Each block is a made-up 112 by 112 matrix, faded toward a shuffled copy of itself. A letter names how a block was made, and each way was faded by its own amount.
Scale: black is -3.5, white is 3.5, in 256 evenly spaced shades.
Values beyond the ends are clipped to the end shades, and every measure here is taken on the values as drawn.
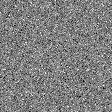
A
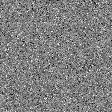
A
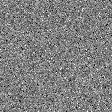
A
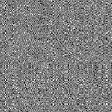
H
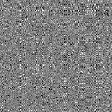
H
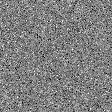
A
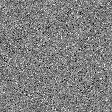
A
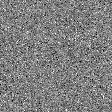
A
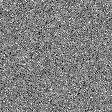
A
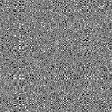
H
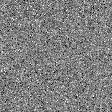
A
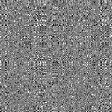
H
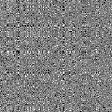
H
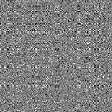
H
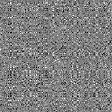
H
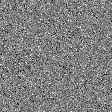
A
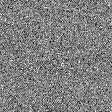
A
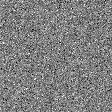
A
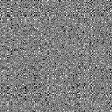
H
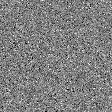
A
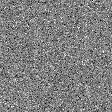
A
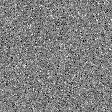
A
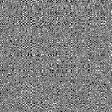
H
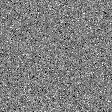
A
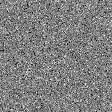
A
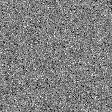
A
